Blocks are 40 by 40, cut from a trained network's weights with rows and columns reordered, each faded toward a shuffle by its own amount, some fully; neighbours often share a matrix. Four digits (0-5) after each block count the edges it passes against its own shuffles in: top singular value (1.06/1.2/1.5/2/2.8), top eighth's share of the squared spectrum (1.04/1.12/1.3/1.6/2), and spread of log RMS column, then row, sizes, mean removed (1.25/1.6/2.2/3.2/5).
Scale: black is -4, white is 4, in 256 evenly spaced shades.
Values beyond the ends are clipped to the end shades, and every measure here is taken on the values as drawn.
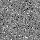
0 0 0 0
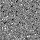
0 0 0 0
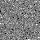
0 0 0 0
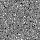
0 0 0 0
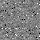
1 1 0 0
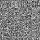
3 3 1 0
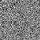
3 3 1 0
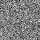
0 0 0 0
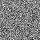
0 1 0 0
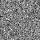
1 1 1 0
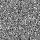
0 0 0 0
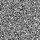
1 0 0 0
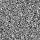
1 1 0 0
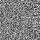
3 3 1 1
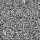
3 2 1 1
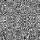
3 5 2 1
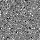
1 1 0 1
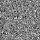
2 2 0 2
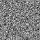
2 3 1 0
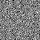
1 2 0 0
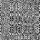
4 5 3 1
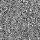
2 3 0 0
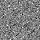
0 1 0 0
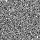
0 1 0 0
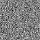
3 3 1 1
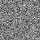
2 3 0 1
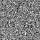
2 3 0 0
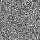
1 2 0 1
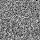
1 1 0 0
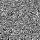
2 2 0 1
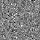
2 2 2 0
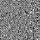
2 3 2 0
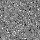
0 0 0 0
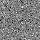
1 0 0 0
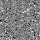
0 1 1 0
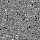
1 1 0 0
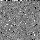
2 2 0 1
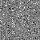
2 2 1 0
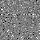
2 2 0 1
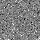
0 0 0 0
